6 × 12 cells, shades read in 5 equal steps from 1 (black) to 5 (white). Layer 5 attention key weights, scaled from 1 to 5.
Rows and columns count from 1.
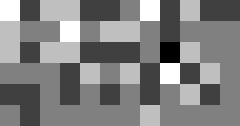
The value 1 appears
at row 3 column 9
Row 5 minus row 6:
-1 0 0 -1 0 -1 0 -2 0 1 -1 0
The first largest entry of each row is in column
1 4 1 9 10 8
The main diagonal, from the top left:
5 3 4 2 3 3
